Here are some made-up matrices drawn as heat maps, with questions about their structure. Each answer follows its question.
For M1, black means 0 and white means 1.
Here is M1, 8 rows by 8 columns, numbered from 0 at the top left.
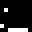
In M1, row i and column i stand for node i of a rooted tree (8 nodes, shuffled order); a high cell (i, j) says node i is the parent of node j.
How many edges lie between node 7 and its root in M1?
0
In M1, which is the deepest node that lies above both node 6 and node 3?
7
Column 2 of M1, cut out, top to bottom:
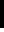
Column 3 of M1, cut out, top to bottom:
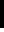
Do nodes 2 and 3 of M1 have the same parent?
yes
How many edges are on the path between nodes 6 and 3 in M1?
2
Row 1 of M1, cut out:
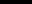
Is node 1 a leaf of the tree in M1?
yes
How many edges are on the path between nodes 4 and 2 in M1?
2
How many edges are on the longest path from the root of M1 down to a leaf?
2
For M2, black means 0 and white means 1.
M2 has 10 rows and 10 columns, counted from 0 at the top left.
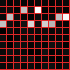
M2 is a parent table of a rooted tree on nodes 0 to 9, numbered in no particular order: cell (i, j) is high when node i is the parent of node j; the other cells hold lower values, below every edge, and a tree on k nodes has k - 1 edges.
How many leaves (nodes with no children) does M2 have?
7
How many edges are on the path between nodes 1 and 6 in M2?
2
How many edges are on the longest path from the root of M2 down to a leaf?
3
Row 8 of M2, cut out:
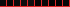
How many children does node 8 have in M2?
0
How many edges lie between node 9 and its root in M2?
1
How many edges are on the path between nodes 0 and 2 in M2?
3
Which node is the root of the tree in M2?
2
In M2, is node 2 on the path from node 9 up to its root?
yes
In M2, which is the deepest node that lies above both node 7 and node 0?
3
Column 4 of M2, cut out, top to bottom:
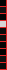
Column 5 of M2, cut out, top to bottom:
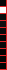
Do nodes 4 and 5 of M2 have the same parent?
no
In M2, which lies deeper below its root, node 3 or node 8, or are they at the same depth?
node 3
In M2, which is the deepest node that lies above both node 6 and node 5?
1
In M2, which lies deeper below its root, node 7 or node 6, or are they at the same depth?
the same depth
